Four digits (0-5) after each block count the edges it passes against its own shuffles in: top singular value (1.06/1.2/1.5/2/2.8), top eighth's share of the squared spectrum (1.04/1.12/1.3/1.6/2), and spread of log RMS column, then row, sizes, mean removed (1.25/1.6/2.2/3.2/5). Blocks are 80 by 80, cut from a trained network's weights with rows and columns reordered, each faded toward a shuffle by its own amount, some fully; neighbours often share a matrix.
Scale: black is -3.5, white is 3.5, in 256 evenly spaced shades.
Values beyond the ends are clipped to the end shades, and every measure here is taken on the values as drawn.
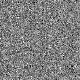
2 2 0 1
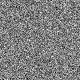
0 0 0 0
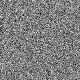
1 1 0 0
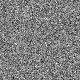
0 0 0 0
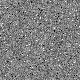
0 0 0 0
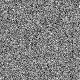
0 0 0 0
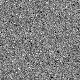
0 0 0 0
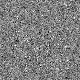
1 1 0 1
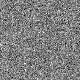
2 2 0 1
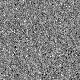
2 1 0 0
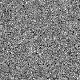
2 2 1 1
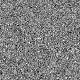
2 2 0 1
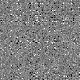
4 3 2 2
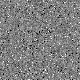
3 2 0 0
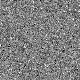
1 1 0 0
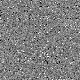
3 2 0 1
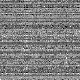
5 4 2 3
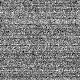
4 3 0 1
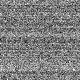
3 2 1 1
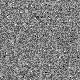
1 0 0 0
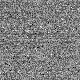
2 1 0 0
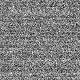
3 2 0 0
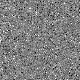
3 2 1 1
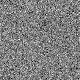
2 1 0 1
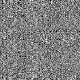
3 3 1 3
